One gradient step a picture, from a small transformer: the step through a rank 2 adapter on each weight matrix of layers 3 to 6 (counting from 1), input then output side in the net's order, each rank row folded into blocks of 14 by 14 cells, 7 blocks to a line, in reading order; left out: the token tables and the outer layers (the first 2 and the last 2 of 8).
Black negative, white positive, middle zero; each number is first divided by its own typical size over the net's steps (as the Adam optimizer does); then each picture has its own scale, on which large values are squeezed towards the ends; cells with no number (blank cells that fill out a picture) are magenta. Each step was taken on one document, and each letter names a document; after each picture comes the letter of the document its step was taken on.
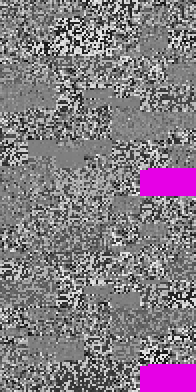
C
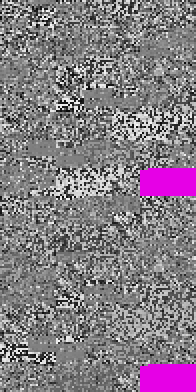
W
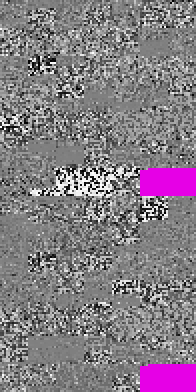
W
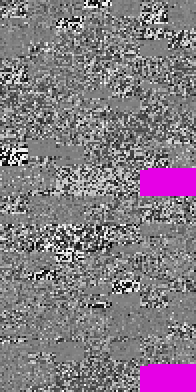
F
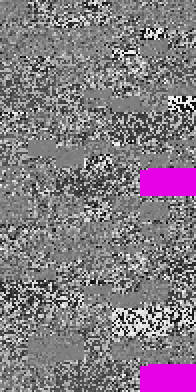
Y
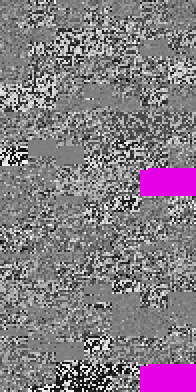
Y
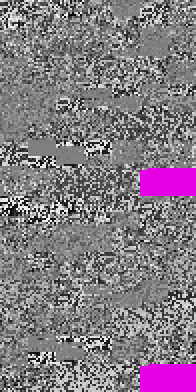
C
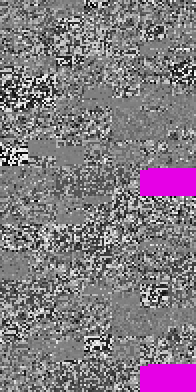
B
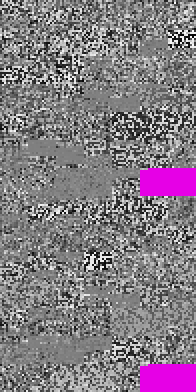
C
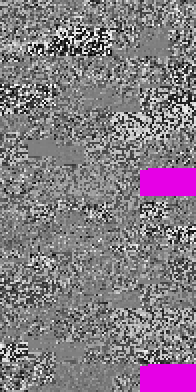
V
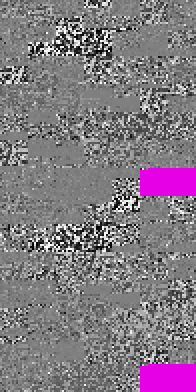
F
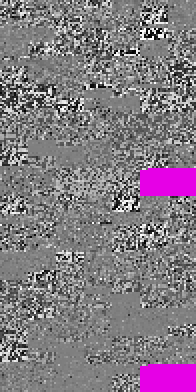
F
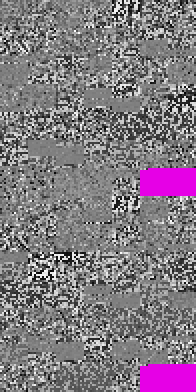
B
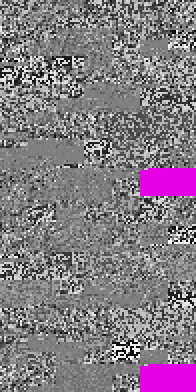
C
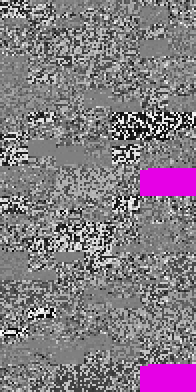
B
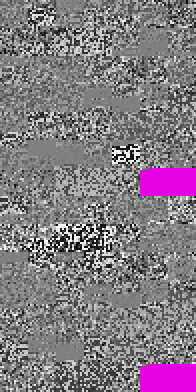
B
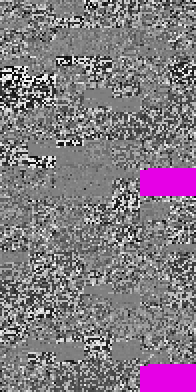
B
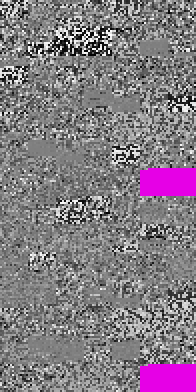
V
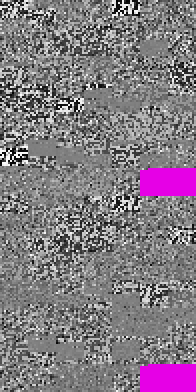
V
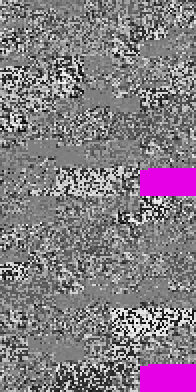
W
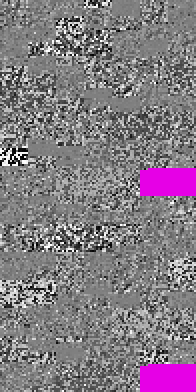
F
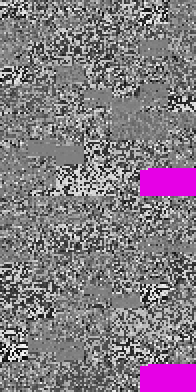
Y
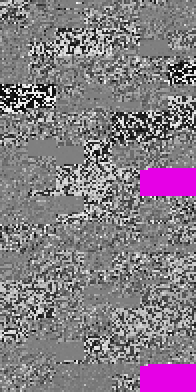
Y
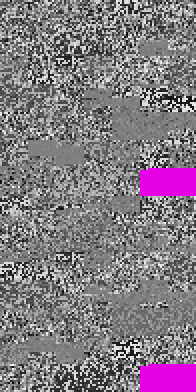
C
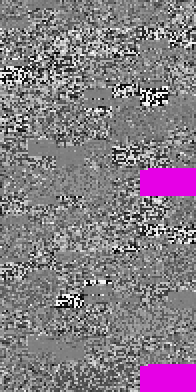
W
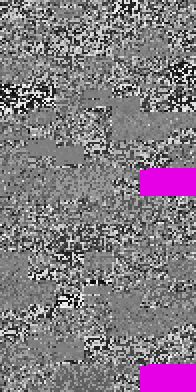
B
